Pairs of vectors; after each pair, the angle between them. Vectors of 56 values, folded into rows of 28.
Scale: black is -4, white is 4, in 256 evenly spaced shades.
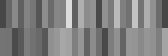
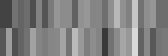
partly aligned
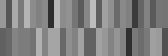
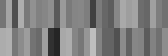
partly opposed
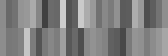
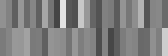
partly aligned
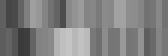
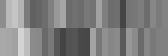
nearly opposite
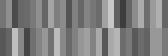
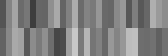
orthogonal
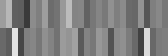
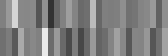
orthogonal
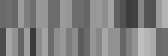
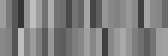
partly opposed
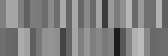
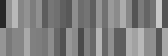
partly aligned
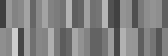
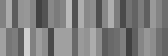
orthogonal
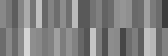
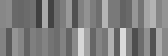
partly opposed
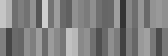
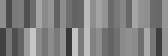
orthogonal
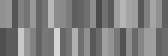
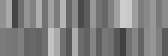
partly aligned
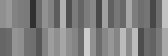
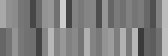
nearly parallel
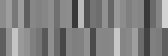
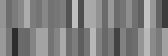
nearly opposite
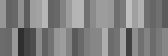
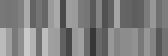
partly opposed
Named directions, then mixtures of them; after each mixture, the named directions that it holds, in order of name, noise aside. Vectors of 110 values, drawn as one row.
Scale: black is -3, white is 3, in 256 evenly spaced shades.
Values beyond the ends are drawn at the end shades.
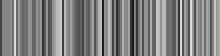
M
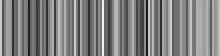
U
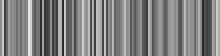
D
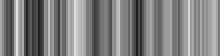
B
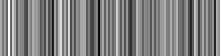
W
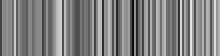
M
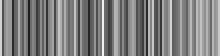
U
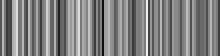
B, U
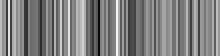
B, W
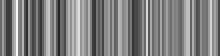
B, U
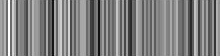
W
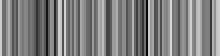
D, U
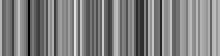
B, U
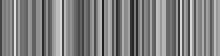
M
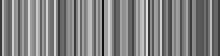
U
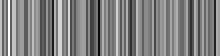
W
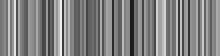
M, W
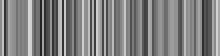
D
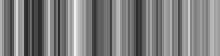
B
